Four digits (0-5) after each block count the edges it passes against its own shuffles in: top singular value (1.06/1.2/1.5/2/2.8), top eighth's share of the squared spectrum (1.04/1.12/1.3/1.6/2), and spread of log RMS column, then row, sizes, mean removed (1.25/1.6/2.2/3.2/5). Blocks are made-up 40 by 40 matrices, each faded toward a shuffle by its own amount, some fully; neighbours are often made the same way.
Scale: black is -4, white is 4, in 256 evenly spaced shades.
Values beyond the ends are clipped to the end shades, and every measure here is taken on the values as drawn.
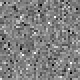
0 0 0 0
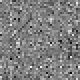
1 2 2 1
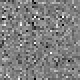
2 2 2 2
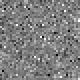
0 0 0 0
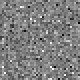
1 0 0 0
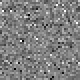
0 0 0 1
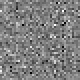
1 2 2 2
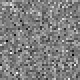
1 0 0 0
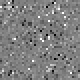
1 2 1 0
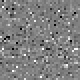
2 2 0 0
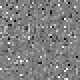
0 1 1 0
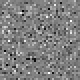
2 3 0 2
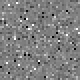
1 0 0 0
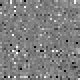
3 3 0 1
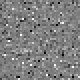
1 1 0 1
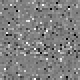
2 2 0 1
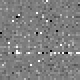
3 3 0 1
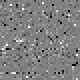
2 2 0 0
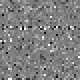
2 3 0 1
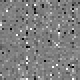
2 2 1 0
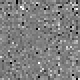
1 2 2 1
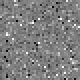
0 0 0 0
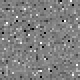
0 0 0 0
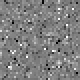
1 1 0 0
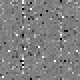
2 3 1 0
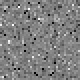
0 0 0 0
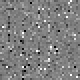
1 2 1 0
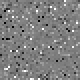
0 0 0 0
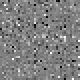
1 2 2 0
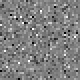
1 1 1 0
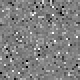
1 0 0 0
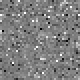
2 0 1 0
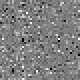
1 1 1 0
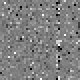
2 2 1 0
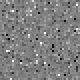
1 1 1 0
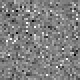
1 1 1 1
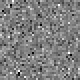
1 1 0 0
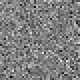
0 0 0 0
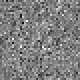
1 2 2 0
